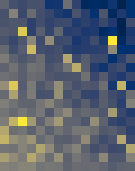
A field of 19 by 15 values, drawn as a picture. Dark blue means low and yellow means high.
The field climbs toward the bottom left. The ninth with the highest average is the bottom left. There are no regular stripes. Neither half mirrors the other.
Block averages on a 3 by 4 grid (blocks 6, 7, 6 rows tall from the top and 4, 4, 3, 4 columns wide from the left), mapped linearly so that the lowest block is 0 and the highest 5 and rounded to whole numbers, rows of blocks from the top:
2 1 0 0 / 3 3 2 1 / 5 4 3 2
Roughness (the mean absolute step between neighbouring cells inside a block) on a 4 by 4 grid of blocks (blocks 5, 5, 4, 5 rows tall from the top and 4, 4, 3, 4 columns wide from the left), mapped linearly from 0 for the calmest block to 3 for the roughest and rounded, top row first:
3103
2123
2212
1112
